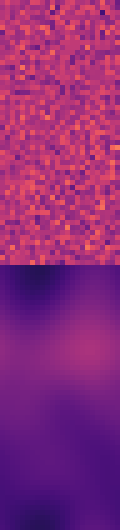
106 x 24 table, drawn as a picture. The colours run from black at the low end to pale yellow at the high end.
It is made of 2 by 1 panels. Panel 1,1: middling, fine-grained. Panel 2,1: low, smooth.
